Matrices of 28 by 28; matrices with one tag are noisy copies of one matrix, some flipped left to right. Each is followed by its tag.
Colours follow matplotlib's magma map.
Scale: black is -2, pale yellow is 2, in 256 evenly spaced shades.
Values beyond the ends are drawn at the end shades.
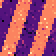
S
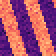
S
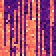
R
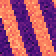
S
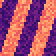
S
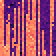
R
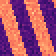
S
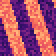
S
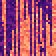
R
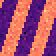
S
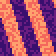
S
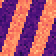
S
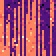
R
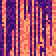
R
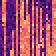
R
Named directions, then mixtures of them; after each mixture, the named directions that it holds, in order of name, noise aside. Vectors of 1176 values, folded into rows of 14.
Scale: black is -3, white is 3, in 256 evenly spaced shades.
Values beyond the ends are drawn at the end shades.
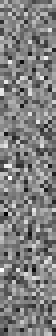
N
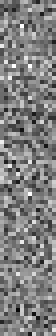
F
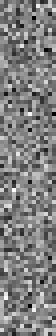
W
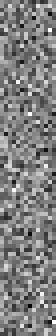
N, W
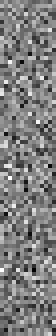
N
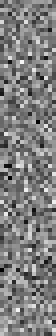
N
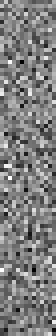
N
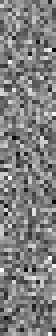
N, W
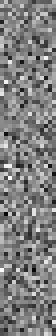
N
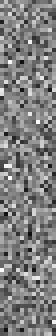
N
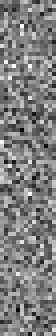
F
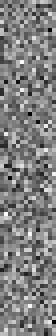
N, W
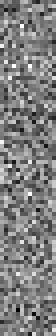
F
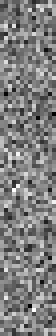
F, W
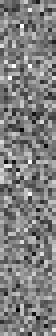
F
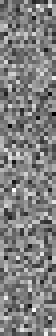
F, W
